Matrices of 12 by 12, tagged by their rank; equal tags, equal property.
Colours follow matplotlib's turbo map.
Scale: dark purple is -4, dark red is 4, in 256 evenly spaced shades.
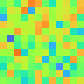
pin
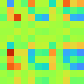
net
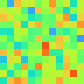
pin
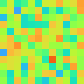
pin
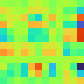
net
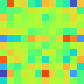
net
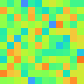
pin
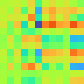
net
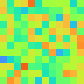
pin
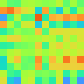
net
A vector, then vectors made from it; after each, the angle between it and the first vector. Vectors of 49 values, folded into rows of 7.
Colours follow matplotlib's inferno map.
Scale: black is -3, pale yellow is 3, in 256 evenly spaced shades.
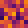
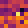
partly opposed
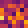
nearly opposite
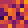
nearly parallel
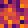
orthogonal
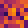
partly aligned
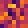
partly opposed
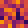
nearly parallel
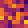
nearly opposite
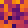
partly aligned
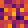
nearly parallel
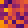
partly aligned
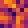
partly opposed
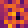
partly aligned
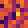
partly opposed
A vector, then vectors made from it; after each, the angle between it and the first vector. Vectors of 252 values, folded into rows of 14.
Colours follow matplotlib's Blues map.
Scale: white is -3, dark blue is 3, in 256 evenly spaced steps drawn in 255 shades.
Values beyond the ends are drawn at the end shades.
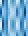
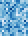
partly opposed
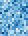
orthogonal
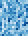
partly opposed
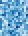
partly opposed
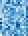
partly opposed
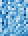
partly aligned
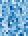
partly opposed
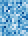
orthogonal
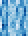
nearly parallel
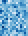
partly aligned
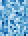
partly aligned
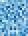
orthogonal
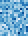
orthogonal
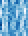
nearly opposite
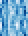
nearly parallel
